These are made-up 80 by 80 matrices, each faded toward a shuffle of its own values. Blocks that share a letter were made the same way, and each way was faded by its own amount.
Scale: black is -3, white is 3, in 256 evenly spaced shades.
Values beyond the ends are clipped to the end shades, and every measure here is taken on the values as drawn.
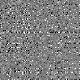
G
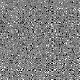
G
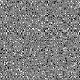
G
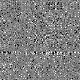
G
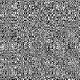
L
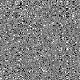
G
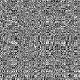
L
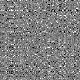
G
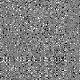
G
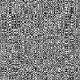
L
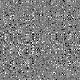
G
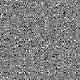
G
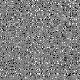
G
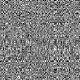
L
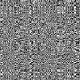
L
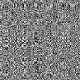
L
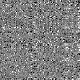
G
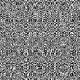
L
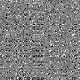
G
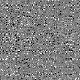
G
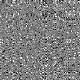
G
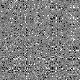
G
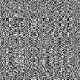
L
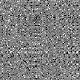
G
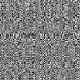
L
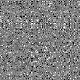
G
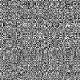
L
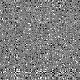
G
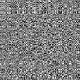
L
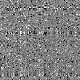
G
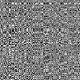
L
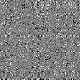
G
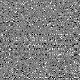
G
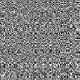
L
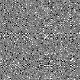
G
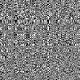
L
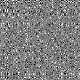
G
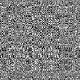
L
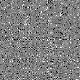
G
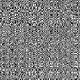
L
